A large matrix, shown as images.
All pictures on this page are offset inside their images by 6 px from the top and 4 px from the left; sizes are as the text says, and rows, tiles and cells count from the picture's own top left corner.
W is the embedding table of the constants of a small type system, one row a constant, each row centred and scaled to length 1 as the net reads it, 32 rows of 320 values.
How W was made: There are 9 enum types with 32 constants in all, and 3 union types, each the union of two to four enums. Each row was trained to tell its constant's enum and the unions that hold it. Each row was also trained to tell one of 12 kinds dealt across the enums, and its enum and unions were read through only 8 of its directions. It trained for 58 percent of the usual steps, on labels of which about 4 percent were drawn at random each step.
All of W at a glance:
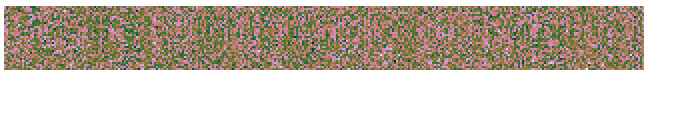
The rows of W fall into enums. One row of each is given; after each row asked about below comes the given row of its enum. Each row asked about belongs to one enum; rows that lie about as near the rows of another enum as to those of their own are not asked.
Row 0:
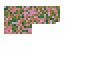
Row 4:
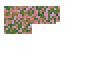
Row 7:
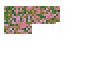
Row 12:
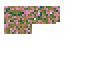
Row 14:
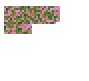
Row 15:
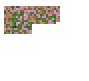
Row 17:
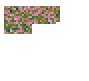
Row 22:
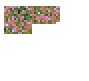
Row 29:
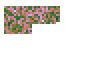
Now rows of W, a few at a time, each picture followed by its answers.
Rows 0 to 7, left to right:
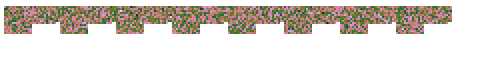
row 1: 17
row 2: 17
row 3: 29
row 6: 14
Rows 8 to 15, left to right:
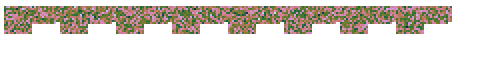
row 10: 29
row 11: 14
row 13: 14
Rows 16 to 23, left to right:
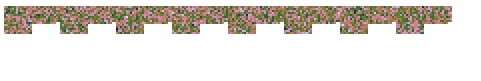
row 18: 22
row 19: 17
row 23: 7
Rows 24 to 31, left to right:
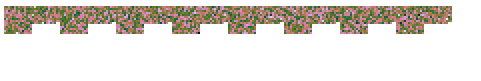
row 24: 4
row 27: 12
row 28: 0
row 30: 0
